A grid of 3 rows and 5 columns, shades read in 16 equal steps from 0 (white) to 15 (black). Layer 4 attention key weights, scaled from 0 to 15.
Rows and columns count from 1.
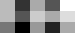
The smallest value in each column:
4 10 3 5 0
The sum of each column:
16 37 14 28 7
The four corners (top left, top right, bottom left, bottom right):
4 0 8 5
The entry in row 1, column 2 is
12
